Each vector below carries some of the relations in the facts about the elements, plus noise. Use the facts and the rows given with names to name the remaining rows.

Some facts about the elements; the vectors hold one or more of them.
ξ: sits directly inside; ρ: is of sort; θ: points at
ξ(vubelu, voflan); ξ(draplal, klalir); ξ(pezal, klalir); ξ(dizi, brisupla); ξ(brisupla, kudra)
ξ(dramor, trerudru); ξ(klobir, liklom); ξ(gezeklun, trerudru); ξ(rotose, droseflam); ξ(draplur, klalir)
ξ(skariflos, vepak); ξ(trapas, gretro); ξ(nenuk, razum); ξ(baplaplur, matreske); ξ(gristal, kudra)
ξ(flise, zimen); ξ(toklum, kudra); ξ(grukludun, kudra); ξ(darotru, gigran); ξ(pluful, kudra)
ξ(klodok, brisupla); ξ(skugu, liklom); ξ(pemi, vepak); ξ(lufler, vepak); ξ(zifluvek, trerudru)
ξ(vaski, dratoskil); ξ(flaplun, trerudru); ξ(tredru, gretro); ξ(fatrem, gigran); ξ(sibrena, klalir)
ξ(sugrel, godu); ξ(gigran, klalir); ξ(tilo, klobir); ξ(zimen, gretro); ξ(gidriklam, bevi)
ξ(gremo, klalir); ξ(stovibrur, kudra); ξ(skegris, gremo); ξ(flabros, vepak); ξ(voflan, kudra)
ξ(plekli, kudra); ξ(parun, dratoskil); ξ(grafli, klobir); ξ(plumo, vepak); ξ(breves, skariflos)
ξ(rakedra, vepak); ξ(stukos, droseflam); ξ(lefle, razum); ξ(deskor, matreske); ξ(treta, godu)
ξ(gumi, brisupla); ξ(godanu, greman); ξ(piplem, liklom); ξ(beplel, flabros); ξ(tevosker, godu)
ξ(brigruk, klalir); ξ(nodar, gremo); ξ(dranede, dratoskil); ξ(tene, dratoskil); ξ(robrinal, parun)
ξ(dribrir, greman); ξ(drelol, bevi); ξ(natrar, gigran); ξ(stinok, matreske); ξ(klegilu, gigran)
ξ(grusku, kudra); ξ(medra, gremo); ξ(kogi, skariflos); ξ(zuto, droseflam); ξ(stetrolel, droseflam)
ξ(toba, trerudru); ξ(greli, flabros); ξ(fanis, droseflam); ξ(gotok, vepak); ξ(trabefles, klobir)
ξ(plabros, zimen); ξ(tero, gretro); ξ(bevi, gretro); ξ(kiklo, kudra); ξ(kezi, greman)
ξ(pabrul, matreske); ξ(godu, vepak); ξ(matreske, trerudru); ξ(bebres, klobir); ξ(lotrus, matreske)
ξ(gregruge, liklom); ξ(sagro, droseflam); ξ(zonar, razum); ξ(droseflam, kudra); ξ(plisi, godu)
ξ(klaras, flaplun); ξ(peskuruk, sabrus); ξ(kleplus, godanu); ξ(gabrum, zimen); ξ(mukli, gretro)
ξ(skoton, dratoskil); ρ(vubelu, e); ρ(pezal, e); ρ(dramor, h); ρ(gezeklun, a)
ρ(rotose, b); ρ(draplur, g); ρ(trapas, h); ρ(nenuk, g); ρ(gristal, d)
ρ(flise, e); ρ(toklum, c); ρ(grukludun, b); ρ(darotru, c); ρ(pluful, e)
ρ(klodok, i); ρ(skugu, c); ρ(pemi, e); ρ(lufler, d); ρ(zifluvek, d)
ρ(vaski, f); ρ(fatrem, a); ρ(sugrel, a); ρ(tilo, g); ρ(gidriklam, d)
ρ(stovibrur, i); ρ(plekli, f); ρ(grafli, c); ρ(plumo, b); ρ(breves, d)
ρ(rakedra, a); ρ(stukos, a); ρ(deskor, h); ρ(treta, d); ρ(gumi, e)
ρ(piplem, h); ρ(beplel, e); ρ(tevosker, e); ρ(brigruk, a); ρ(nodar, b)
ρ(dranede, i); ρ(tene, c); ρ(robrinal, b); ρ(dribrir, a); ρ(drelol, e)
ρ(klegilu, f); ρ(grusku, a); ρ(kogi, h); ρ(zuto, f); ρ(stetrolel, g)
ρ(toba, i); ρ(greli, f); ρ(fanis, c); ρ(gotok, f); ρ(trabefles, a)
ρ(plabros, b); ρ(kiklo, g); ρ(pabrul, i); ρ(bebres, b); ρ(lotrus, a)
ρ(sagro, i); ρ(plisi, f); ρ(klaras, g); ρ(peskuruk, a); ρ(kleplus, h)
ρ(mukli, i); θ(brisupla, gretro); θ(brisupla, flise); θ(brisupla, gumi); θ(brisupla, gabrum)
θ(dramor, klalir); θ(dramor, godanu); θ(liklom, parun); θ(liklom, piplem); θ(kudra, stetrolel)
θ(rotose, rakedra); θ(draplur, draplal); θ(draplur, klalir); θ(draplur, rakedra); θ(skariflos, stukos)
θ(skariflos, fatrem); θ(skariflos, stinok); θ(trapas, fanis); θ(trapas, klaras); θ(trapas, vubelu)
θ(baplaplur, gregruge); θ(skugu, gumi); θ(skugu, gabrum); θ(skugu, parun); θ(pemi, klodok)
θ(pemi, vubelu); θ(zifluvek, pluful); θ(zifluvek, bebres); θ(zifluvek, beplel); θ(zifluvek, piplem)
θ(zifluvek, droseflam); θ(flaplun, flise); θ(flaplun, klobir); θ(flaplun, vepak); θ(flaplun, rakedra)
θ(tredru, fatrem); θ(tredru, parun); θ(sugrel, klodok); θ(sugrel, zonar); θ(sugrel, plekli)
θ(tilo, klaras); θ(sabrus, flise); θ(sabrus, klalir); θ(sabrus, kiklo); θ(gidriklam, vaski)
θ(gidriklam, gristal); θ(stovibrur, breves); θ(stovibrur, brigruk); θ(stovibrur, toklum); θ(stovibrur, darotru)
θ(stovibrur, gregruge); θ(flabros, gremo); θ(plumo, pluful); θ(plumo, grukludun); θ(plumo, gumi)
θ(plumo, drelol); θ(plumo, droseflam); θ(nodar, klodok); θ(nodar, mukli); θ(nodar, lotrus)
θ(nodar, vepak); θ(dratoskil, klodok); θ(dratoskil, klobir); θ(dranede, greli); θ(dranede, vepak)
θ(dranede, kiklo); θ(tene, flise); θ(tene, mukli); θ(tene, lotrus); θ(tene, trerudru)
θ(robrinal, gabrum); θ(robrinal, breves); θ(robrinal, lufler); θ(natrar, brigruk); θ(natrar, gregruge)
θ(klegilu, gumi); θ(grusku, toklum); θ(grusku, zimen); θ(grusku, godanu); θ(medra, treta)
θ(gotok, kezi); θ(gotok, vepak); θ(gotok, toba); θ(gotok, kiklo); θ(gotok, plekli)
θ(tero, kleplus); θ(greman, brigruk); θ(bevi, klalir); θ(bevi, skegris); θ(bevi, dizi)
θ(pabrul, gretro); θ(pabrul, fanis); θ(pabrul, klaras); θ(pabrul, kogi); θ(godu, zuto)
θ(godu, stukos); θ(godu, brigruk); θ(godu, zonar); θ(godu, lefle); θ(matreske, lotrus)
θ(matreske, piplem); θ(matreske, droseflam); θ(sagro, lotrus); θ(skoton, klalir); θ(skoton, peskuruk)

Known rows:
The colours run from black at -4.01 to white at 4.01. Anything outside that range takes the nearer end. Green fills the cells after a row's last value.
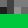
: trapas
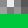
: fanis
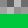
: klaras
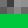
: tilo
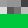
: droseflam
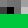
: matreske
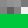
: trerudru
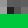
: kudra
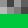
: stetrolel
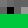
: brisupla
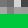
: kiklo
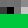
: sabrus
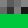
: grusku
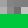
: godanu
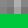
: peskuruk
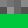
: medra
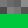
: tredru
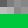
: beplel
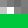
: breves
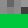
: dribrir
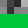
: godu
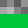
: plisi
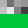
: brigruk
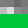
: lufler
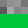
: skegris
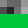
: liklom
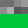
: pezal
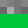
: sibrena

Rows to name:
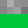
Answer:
bebres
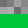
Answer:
drelol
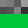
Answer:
robrinal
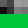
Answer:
draplur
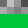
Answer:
plekli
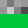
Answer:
fatrem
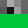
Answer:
rotose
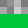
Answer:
rakedra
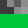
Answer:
gotok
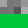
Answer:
gigran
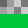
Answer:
flise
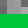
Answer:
kezi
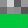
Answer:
grafli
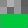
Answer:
grukludun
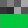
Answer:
plumo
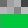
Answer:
klodok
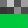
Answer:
skugu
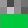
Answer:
kleplus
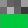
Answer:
baplaplur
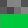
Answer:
sagro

